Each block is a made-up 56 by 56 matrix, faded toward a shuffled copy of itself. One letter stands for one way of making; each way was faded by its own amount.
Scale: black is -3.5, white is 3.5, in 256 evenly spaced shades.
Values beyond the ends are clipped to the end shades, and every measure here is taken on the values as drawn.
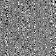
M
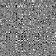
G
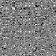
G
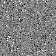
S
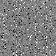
S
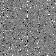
S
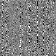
M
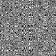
G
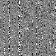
M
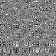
G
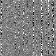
M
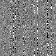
M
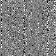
M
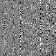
M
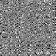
G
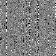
M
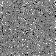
S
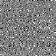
G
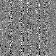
M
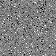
S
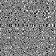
G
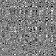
G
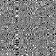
G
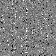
S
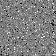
S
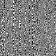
M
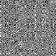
G
